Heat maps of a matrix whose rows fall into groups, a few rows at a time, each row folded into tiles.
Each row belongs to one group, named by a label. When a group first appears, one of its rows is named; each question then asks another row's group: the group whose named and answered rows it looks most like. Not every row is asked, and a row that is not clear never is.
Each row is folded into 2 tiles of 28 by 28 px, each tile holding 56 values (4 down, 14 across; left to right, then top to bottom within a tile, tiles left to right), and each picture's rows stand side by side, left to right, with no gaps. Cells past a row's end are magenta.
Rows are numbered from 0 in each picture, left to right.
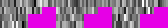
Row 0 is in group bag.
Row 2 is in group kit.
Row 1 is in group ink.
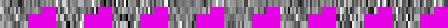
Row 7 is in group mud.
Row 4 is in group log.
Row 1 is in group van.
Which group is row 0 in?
ink
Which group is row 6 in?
mud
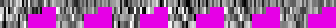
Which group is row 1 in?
ink
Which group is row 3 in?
ink
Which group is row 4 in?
ink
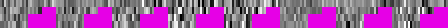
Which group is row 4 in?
bag
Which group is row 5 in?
mud
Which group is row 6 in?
van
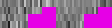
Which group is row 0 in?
log
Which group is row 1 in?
van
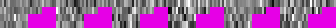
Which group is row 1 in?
ink
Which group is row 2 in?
mud
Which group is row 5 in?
kit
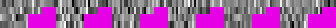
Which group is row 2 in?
bag
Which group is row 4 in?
kit
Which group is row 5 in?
van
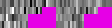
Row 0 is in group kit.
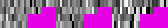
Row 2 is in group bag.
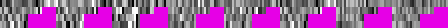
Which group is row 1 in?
van
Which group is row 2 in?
mud
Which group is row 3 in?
kit
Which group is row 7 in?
ink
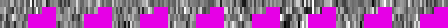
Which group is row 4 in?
ink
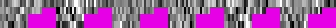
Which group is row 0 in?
mud
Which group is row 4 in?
log
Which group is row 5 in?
van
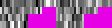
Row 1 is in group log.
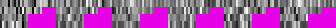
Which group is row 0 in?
bag
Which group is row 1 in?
kit
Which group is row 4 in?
mud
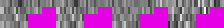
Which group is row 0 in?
ink
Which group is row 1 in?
ink
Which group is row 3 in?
kit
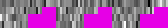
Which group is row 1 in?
mud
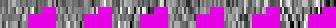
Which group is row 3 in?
ink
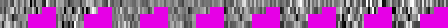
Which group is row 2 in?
bag
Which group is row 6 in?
kit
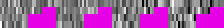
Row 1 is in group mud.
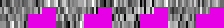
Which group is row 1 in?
van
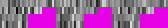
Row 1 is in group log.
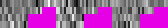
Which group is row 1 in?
ink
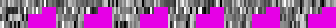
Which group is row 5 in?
log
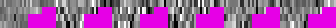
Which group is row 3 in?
kit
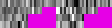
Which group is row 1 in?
ink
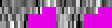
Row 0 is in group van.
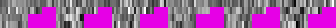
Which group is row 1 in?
mud
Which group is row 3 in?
mud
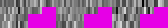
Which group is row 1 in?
kit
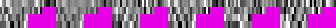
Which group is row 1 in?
van
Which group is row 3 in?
van
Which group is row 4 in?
mud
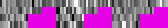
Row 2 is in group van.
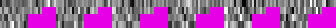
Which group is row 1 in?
bag
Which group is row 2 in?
ink
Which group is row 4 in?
ink
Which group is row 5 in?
kit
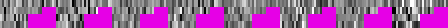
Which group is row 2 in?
bag
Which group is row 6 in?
bag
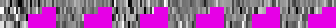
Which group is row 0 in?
ink
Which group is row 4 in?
bag
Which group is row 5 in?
bag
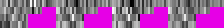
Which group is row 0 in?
kit
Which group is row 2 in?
ink
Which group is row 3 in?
ink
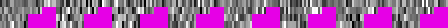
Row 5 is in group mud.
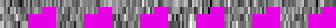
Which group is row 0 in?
ink
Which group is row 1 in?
log
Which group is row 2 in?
kit
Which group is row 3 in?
log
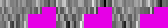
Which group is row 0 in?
van
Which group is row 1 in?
van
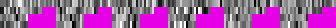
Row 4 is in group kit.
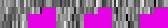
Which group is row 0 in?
log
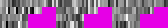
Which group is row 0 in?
bag
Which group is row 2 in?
mud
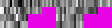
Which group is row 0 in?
ink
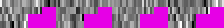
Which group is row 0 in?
van
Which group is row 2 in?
kit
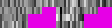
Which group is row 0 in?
bag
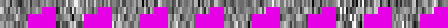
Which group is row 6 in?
mud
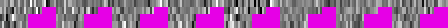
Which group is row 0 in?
kit
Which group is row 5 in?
van
